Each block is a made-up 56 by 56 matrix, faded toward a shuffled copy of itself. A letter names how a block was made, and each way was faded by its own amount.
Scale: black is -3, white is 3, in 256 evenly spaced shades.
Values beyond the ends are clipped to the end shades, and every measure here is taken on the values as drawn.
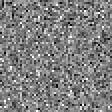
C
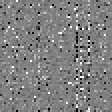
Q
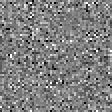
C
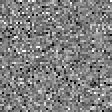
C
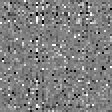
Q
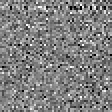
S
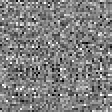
S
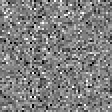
C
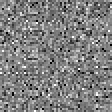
C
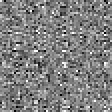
S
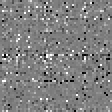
Q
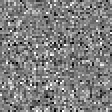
C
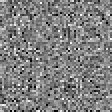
S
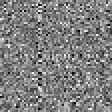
S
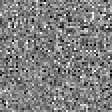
C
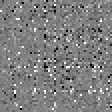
Q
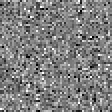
C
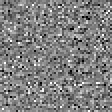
C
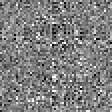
S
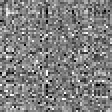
S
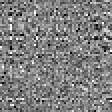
S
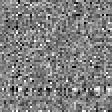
S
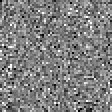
C
